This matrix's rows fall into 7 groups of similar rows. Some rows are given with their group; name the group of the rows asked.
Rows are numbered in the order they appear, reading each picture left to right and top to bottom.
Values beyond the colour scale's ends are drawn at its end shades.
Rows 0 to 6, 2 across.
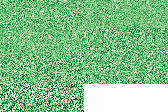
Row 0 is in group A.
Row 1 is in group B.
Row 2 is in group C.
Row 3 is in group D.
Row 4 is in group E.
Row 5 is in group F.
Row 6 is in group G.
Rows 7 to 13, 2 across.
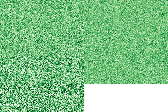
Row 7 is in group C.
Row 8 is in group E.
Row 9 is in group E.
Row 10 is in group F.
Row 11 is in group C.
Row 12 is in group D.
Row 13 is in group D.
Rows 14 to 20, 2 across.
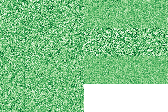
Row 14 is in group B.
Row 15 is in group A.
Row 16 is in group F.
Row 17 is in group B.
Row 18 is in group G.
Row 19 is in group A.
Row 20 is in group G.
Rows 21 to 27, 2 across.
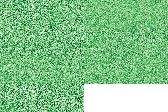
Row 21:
B
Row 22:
G
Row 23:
G
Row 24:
D
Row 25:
C
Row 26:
F
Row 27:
E
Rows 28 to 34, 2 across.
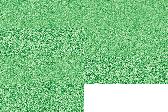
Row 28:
B
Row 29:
B
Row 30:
C
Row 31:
G
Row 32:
B
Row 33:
F
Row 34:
D
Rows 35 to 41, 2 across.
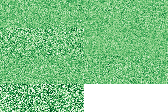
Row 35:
D
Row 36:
E
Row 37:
G
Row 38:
C
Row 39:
A
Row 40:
A
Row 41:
B
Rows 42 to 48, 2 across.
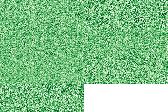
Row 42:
E
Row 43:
E
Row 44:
A
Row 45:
A
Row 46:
E
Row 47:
C
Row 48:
D
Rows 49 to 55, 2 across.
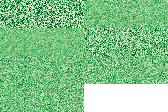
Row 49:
E
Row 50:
G
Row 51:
G
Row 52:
G
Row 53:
F
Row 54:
B
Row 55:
A
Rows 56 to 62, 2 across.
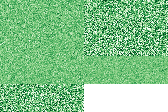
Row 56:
D
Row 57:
A
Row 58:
B
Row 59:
A
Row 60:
G
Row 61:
E
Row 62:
A
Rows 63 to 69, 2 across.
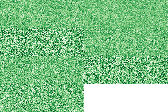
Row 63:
C
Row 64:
C
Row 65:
F
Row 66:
F
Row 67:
A
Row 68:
F
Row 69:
B
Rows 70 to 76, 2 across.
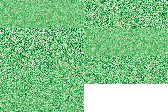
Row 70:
G
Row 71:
E
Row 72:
G
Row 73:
G
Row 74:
B
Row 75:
F
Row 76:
F
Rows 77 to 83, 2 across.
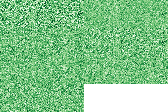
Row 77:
E
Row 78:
E
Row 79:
F
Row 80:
E
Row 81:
F
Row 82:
C
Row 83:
D
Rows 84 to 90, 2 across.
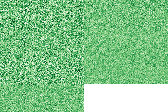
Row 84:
F
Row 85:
D
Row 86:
A
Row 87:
G
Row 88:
E
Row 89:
D
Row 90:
A
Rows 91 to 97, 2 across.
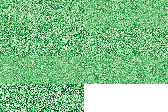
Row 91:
C
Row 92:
B
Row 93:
F
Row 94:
B
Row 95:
B
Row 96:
F
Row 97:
D
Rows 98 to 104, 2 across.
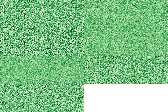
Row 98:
A
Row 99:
C
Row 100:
A
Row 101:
C
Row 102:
D
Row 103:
A
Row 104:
E
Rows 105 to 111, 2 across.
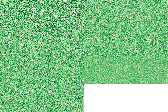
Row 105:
A
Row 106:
G
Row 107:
C
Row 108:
F
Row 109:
D
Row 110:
A
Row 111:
E
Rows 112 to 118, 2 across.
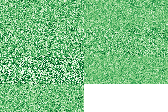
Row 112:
A
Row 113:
D
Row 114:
G
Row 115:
D
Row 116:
C
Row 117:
E
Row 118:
E
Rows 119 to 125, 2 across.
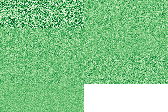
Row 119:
F
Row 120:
E
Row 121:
D
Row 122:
B
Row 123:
F
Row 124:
D
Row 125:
A
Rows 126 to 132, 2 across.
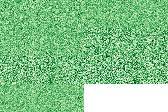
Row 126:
E
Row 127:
F
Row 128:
A
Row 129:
F
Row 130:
B
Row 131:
B
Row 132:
E
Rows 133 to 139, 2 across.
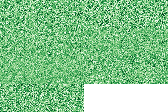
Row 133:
E
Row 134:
E
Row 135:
G
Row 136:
E
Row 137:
G
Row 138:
D
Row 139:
A
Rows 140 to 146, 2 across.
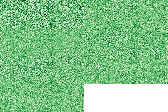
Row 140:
B
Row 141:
B
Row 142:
B
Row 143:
A
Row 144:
B
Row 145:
G
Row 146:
C
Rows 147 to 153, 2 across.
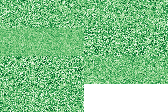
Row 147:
B
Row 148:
C
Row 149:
C
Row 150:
F
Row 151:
E
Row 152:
D
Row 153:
A
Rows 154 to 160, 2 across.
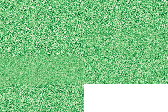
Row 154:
E
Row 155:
E
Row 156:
G
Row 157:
F
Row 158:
E
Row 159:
G
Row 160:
C
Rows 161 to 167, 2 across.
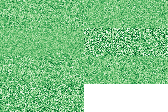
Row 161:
C
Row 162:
E
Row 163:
G
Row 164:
B
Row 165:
C
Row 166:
E
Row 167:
D
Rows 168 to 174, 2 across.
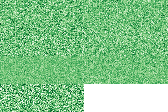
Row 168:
F
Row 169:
A
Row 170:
A
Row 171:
G
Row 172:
A
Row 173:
D
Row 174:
B
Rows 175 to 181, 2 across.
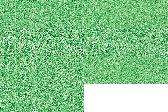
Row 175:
A
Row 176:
G
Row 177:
C
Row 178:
C
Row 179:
E
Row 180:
E
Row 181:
F
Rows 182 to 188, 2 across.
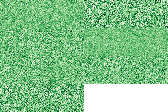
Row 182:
G
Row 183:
G
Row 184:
C
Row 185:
C
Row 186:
B
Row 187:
E
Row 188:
D
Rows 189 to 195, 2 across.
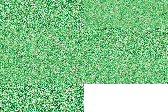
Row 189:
D
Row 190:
E
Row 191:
E
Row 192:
A
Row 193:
A
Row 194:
G
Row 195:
F
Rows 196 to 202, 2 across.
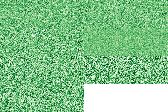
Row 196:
F
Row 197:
E
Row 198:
E
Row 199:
A
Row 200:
G
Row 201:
G
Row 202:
C
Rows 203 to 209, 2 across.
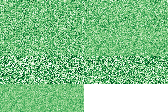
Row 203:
A
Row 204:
G
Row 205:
A
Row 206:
G
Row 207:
E
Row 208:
D
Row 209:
G
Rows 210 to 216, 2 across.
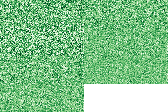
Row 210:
D
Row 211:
F
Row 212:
G
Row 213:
A
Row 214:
F
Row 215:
A
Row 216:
C
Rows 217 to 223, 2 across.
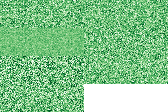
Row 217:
F
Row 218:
F
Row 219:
F
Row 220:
D
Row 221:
B
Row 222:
G
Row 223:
G
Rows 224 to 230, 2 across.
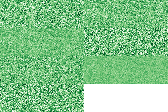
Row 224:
E
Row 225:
C
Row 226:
C
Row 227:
G
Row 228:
F
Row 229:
C
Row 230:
B
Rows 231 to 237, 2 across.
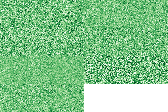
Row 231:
F
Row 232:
C
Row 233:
G
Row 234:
A
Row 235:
B
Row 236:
B
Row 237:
B
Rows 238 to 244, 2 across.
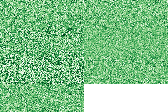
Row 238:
G
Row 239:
G
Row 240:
D
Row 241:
A
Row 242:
C
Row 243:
D
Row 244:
D
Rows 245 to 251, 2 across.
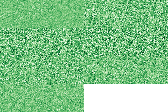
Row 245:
B
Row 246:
C
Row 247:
F
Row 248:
F
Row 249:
E
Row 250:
C
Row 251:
G
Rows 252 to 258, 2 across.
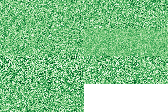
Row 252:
G
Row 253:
D
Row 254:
E
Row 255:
G
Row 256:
G
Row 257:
B
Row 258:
D
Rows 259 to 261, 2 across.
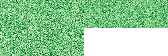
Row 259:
C
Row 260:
F
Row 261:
B
